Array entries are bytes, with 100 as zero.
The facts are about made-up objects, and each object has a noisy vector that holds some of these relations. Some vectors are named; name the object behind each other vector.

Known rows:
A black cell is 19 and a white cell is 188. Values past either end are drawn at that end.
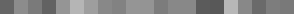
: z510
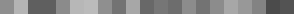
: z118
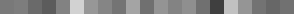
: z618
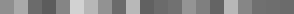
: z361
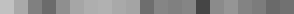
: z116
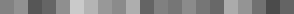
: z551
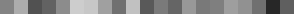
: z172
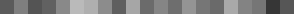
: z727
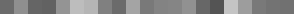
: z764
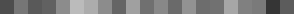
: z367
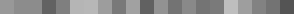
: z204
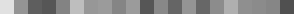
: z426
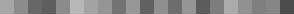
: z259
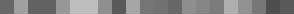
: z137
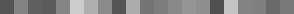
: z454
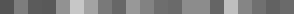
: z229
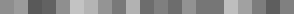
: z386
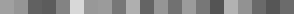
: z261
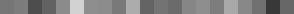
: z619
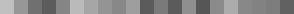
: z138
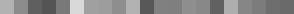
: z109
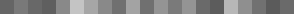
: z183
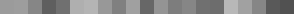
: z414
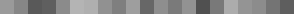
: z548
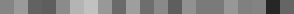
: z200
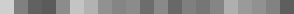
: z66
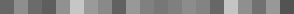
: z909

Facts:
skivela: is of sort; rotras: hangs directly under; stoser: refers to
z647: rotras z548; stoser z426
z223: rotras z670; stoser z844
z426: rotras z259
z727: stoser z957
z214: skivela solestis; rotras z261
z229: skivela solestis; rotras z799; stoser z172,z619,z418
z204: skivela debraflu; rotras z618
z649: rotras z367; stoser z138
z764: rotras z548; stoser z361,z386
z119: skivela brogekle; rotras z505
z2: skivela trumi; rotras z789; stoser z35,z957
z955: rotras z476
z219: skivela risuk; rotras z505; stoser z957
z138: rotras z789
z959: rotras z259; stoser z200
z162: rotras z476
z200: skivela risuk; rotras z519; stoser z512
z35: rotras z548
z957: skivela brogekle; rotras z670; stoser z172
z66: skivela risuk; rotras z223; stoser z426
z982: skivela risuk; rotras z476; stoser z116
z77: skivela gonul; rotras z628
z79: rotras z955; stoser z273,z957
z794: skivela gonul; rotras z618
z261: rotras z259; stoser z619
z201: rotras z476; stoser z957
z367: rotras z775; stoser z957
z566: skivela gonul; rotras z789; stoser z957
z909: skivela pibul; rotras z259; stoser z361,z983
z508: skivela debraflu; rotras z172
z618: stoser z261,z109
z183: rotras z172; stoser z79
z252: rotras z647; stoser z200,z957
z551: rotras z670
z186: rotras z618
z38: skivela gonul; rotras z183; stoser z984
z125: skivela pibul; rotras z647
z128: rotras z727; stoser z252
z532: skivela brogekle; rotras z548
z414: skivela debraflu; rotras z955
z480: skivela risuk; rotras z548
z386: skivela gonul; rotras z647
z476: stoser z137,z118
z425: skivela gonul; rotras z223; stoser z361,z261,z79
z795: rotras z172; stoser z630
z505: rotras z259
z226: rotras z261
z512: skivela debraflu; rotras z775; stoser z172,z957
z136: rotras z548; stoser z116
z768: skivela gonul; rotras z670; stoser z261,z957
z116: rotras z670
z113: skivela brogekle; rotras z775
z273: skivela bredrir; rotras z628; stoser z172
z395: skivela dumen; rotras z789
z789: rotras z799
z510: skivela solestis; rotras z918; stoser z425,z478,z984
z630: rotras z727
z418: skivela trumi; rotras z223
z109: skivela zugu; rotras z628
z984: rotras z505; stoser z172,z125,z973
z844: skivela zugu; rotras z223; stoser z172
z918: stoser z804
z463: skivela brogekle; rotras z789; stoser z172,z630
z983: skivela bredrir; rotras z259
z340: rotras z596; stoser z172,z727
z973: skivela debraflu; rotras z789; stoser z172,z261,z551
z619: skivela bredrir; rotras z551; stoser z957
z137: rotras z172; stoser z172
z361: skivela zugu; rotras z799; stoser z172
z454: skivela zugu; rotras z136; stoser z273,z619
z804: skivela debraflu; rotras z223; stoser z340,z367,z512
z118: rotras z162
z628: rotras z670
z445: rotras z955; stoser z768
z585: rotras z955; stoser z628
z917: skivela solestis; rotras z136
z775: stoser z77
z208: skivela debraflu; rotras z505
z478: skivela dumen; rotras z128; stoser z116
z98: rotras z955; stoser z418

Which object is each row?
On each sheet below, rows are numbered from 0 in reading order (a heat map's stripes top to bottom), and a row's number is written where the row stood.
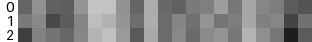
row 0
z844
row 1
z35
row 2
z512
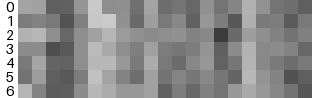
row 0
z983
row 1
z2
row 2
z982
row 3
z917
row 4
z125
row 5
z98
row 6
z77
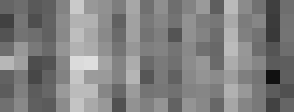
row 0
z768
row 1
z252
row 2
z566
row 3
z38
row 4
z418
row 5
z957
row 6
z223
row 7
z219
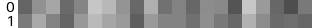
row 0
z973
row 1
z984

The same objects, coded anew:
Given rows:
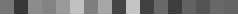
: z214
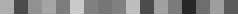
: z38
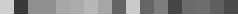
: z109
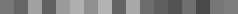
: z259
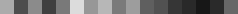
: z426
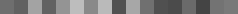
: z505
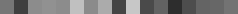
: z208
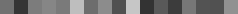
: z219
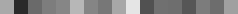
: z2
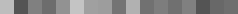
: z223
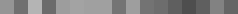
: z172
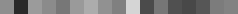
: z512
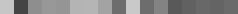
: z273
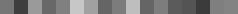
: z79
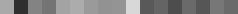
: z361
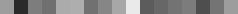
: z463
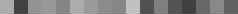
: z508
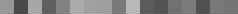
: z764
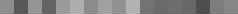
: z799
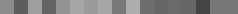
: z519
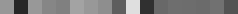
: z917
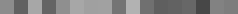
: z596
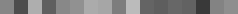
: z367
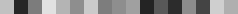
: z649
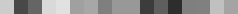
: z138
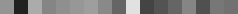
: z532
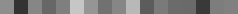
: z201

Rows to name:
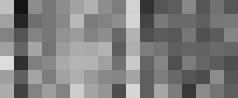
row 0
z454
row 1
z229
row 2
z909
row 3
z551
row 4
z844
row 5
z137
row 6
z425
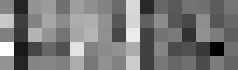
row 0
z480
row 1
z418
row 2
z386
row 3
z66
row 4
z510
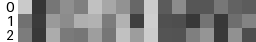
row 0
z804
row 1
z119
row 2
z136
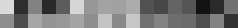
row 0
z647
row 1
z116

